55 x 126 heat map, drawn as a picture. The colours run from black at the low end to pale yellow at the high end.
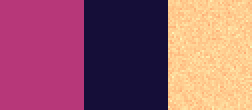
The table splits into one row of 3 panels. Panel 1,1: middling, flat. Panel 1,2: very low, flat. Panel 1,3: very high, fine-grained, faint in contrast.
